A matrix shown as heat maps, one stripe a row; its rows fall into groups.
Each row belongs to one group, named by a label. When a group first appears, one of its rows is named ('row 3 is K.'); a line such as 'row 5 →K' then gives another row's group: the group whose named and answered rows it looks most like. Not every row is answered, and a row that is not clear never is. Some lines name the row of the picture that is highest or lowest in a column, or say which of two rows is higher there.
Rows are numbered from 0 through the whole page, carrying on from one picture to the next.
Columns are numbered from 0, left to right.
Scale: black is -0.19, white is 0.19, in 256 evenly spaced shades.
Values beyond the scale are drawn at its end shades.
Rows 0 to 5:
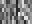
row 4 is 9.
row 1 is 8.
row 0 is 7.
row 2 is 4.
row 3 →8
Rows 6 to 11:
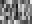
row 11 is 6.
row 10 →7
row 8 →7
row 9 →4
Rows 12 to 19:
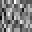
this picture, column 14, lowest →12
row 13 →7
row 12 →6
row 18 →9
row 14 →9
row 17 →7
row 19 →6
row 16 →6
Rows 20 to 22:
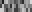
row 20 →9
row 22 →7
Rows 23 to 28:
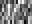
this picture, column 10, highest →28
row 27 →4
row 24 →6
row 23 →8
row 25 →6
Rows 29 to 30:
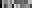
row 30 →6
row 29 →4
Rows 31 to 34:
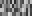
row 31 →9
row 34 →6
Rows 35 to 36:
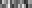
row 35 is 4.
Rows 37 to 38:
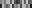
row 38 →6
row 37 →4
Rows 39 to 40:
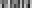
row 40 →9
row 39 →9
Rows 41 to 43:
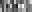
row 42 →8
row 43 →8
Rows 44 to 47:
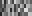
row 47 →4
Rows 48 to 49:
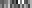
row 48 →8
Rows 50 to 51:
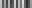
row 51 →8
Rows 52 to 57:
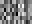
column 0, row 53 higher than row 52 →No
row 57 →8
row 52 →7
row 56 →6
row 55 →8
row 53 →8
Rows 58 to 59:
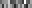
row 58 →9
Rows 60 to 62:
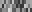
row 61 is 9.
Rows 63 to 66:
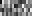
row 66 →8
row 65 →9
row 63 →4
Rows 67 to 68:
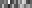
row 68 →7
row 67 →8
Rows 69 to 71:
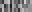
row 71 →4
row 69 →9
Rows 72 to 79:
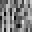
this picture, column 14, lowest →73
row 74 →4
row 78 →4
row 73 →9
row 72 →9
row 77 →4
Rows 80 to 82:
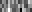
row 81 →8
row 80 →4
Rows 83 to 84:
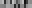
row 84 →4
